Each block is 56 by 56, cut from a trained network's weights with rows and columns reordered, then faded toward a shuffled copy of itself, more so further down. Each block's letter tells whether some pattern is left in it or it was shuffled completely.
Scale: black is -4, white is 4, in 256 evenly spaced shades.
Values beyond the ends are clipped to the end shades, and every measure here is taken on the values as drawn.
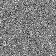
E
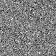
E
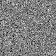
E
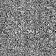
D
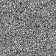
E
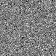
E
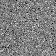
E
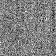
D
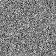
E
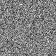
E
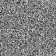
E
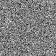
E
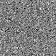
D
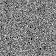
E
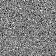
E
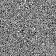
E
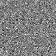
D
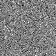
E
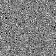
D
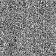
D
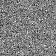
E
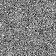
E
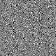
D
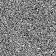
E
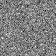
E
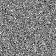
E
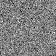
E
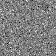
E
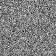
E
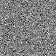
D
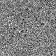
E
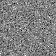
E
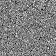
E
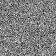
E
